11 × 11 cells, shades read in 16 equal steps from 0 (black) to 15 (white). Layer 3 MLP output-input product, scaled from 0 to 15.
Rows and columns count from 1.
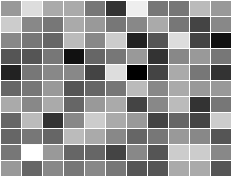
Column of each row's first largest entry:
7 1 9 7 6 7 9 5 4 2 9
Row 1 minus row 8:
3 2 7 2 -5 -7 5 3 1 7 -3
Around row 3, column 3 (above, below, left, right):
7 7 7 11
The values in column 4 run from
1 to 11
